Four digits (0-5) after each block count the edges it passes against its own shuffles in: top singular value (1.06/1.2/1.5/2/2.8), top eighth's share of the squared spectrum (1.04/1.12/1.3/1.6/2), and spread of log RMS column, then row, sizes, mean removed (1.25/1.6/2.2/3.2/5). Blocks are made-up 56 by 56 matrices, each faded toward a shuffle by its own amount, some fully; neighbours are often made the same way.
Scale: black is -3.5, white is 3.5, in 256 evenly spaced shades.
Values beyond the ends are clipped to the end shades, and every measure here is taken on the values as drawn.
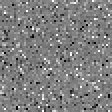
0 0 0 0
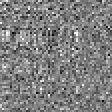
4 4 2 2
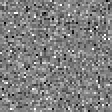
2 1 0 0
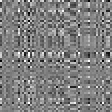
5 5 4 4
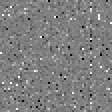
2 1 0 0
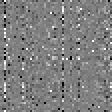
4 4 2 1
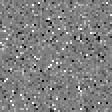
2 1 0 0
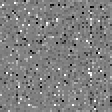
2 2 1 0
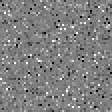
0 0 0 0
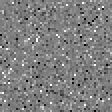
0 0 0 0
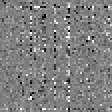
3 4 3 2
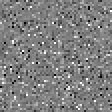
0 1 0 0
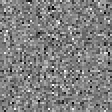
1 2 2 2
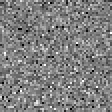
0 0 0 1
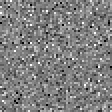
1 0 0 0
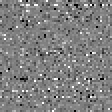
2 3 1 2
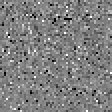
1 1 0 1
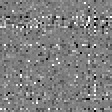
2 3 2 3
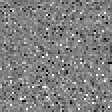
0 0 1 0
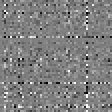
3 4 3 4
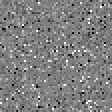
0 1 1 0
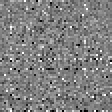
2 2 1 2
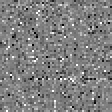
2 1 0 1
